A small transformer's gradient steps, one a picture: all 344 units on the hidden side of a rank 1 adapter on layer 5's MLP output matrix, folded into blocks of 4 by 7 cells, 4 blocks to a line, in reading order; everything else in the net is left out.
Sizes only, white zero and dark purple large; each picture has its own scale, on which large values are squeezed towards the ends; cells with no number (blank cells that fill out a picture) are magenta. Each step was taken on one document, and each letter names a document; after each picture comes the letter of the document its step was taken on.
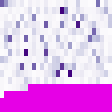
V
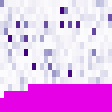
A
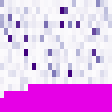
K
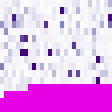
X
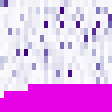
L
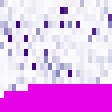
A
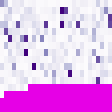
K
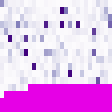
K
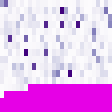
V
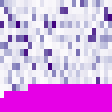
A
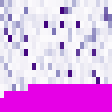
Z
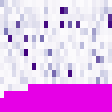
K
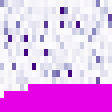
K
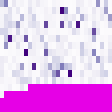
V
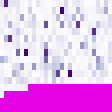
V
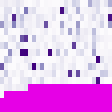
X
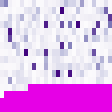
L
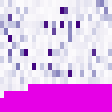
Z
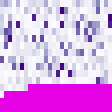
V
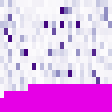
Z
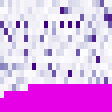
K
